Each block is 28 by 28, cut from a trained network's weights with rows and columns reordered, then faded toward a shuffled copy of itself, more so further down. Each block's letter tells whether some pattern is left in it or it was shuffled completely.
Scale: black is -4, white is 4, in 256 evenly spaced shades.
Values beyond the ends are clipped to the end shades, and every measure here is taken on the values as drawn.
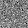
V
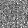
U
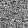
V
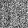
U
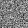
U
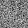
V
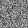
V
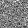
V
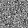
V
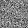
V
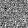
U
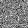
V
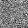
U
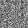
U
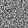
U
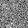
V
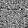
U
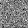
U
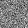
V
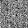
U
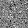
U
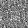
U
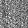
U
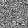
U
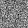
V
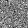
V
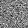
V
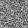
V
